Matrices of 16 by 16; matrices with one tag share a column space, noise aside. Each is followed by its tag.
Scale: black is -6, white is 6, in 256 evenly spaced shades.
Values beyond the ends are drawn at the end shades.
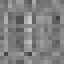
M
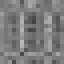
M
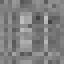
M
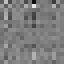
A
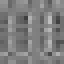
M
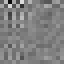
A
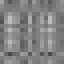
M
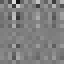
A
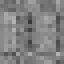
M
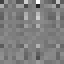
A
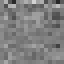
A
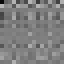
A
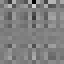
A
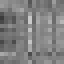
M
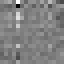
A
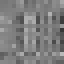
M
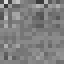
A
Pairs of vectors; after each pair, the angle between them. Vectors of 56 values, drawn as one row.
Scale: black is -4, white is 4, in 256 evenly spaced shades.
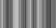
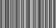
orthogonal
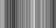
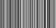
orthogonal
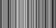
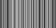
partly aligned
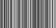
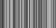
orthogonal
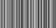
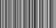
nearly opposite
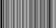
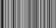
partly aligned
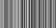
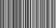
nearly opposite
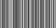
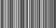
partly opposed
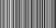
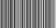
nearly opposite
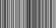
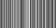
partly opposed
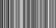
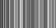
nearly parallel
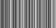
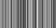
partly opposed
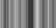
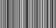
orthogonal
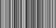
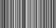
nearly opposite
